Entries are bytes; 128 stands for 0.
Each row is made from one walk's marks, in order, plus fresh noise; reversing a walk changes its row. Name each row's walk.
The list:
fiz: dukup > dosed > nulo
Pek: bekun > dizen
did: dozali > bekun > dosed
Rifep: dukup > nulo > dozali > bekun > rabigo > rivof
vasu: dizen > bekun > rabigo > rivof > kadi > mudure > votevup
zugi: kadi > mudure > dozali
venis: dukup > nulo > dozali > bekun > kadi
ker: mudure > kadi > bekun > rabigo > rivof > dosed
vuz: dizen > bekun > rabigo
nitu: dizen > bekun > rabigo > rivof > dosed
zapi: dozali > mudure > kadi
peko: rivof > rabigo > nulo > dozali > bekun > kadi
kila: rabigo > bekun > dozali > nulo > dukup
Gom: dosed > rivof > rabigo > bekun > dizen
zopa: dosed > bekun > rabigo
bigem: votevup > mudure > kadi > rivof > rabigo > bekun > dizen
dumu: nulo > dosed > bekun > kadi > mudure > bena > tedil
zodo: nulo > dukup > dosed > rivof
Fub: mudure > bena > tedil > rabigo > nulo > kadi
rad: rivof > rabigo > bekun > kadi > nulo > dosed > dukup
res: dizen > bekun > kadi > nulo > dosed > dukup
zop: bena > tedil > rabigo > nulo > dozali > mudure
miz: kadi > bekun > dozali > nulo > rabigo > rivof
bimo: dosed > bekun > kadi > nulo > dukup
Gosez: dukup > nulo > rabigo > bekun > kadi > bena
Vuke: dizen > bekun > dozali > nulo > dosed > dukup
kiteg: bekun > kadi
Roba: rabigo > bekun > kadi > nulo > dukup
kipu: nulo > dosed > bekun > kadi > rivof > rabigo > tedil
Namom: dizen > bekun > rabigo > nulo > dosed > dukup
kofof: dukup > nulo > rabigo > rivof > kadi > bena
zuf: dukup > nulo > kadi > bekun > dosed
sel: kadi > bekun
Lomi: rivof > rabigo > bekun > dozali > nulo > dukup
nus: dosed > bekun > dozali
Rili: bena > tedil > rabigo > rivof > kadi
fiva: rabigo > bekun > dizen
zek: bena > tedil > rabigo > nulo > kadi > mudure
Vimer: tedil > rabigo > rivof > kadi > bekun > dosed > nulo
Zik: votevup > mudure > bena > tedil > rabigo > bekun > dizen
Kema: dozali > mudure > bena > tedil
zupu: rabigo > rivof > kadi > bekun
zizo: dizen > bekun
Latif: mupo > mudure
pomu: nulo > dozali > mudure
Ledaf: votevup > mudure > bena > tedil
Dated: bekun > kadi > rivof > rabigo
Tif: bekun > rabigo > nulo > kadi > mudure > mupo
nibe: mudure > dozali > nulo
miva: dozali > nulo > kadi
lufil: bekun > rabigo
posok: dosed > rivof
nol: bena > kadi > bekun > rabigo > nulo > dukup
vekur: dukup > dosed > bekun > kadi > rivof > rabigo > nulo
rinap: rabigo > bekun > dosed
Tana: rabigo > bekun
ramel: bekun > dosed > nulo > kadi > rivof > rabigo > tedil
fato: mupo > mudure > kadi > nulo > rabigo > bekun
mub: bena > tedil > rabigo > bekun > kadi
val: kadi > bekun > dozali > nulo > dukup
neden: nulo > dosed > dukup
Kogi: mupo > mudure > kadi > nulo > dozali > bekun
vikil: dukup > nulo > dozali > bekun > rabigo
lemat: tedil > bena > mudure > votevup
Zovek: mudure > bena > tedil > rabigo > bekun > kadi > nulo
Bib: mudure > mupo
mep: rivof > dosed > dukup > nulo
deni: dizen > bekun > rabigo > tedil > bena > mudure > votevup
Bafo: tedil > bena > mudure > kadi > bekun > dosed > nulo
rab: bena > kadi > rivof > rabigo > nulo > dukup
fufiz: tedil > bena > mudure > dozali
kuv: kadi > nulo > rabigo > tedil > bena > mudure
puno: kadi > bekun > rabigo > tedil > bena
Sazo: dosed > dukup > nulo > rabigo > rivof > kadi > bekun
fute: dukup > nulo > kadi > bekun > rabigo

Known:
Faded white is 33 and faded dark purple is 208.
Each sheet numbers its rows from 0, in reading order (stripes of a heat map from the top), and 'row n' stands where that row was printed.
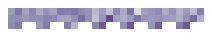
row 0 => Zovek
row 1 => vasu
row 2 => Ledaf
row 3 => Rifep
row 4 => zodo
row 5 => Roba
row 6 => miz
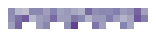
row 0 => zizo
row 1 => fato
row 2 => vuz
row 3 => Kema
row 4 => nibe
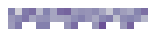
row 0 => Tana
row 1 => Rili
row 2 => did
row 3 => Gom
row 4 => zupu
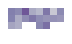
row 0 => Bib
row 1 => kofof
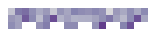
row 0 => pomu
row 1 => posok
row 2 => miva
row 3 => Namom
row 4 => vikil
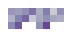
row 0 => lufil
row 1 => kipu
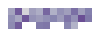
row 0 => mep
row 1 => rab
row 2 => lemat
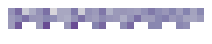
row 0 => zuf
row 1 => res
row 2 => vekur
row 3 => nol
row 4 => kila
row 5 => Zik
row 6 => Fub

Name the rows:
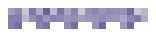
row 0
puno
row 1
kuv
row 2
Gosez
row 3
ker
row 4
bimo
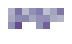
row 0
fute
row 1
fiva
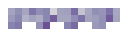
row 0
mub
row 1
Vuke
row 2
val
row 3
Kogi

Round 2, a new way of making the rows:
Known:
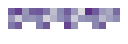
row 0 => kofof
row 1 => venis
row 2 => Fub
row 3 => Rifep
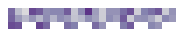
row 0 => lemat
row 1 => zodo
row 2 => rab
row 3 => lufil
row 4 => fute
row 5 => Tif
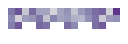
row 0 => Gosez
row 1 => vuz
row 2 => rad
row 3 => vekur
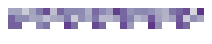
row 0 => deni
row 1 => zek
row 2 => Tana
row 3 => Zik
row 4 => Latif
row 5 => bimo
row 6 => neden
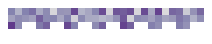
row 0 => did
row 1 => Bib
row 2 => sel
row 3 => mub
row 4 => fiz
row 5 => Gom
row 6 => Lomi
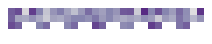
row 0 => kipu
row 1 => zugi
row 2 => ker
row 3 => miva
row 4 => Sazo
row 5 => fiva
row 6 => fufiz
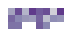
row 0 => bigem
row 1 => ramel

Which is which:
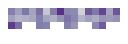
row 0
rinap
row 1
nol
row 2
fato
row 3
Rili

